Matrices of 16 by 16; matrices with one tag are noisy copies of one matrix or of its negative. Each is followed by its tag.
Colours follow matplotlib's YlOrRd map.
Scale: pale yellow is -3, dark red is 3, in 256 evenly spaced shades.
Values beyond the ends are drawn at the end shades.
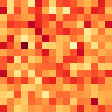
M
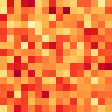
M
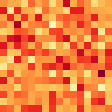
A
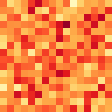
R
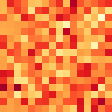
R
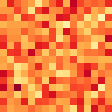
R
